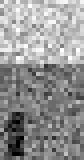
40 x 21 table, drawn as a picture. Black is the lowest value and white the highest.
Histogram: bell-shaped. Odd patch: lower, in the bottom left. Seam: horizontal, 40% of the way down, the top part higher. Ninth with the lowest average: bottom left. Stripes: none.
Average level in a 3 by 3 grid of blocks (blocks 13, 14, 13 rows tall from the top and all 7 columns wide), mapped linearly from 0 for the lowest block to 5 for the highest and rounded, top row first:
5 5 5
2 2 2
0 2 2
